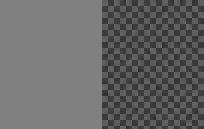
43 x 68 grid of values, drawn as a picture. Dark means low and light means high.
It is made of 1 by 2 panels. Panel 1,1: middling, flat. Panel 1,2: low, checkered.
